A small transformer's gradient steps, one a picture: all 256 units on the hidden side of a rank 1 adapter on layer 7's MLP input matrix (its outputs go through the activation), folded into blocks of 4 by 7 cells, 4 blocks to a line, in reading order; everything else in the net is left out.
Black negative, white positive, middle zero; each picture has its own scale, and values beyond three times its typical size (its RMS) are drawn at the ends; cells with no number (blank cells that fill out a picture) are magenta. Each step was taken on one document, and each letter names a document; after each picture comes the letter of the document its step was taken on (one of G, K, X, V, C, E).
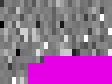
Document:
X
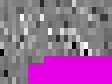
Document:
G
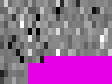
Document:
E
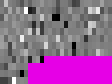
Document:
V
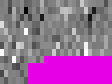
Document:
G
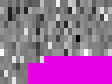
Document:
G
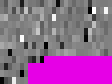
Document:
V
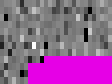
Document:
V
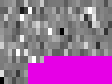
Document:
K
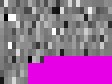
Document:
E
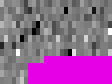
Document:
X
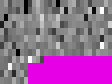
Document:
E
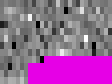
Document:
X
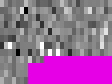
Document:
E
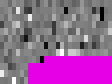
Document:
X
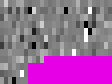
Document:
V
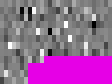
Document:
K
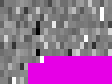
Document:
X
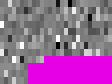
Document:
G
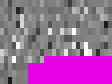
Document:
G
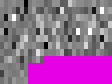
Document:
E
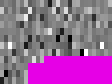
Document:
K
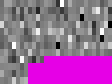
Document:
E
